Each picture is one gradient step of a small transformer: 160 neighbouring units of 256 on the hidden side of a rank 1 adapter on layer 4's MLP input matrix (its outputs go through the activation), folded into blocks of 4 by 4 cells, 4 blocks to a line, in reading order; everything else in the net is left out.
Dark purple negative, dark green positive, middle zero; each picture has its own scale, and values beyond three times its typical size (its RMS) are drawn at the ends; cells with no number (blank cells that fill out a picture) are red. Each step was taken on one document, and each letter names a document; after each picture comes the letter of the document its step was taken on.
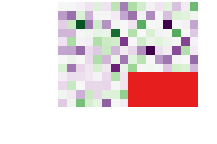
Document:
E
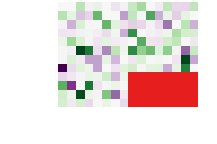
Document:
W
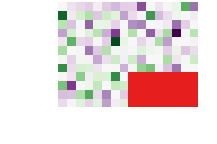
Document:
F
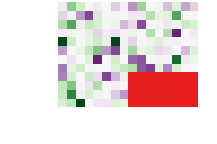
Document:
F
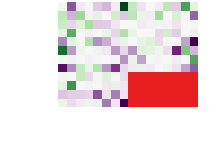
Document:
E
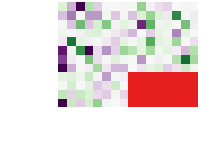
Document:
W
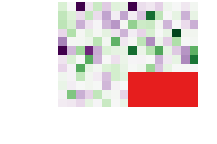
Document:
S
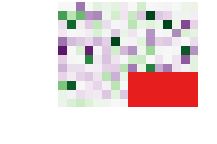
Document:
S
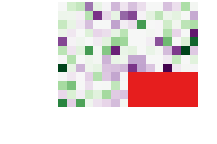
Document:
E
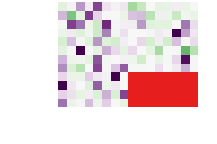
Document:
W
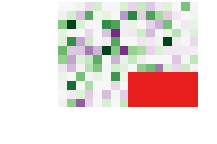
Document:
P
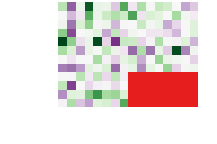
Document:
E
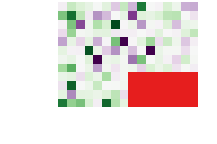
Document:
F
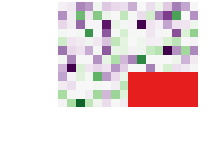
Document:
P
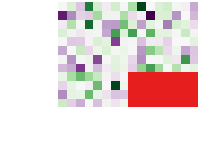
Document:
F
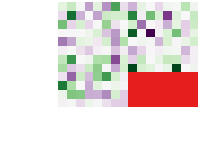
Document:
F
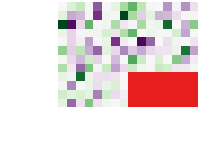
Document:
S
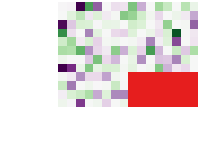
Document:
S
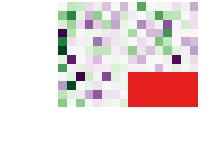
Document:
F
